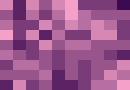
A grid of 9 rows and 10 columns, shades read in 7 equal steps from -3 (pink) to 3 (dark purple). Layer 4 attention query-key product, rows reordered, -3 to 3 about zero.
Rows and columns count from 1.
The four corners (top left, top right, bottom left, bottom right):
-2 3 2 -3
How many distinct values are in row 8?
5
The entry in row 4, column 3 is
-2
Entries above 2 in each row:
1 0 0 0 0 0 0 0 0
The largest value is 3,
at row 1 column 10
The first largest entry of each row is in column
10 2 2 4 2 10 1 5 1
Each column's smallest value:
-3 -2 -2 -2 -2 -3 -1 -2 -2 -3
